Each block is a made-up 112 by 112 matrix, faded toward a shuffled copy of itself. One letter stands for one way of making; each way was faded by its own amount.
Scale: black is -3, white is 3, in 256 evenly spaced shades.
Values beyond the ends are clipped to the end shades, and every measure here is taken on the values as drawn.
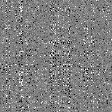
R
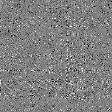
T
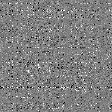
T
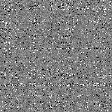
T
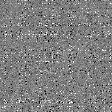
T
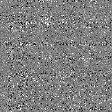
T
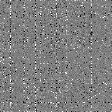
R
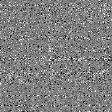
T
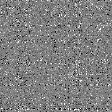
T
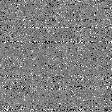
T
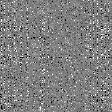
R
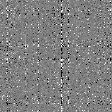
R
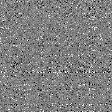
T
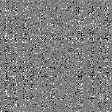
R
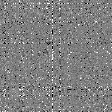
R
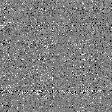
T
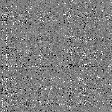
T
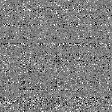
T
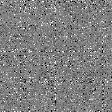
T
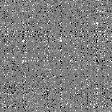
R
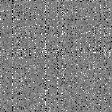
R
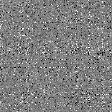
T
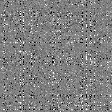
R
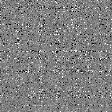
T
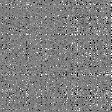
R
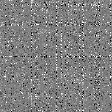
R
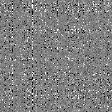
R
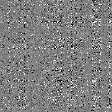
R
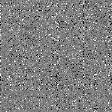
T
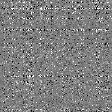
R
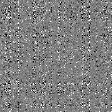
R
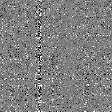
R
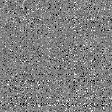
T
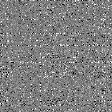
T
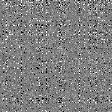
R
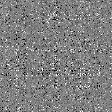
T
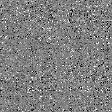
T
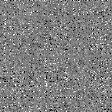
T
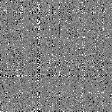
R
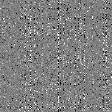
R
